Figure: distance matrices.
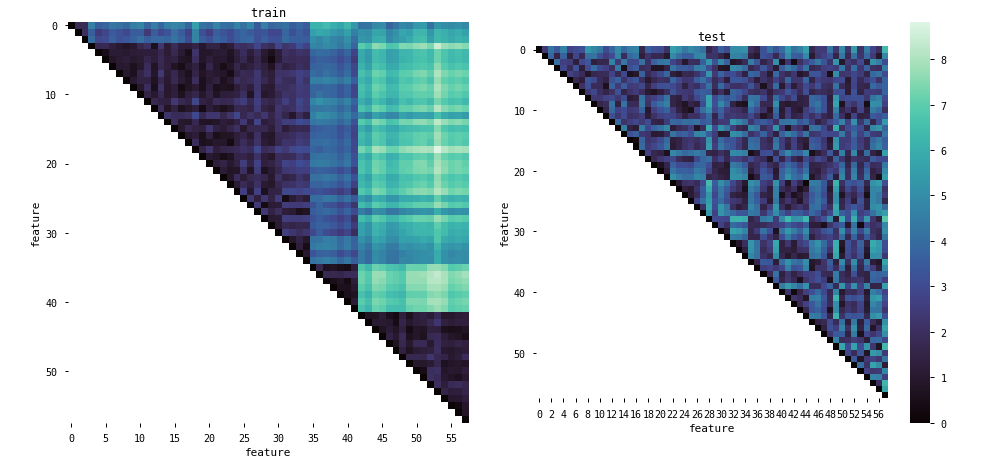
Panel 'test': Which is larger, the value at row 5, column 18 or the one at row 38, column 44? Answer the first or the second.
the second
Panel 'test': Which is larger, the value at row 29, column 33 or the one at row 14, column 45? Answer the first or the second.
the first
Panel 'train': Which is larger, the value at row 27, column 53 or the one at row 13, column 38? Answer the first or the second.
the first
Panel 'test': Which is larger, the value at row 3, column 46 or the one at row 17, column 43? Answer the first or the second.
the second
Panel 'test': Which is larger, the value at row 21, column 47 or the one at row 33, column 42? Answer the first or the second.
the first
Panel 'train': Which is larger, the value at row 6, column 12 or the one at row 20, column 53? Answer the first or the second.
the second
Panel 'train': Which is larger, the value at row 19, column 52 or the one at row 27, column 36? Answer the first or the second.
the first
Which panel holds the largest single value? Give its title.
train
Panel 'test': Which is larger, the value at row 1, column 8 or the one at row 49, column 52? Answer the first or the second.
the second
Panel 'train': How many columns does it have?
58
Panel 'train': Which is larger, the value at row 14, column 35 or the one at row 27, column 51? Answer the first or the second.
the second
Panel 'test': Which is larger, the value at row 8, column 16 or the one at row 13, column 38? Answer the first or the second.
the second
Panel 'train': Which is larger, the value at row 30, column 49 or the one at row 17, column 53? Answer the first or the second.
the second
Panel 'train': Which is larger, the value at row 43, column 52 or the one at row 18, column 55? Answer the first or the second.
the second
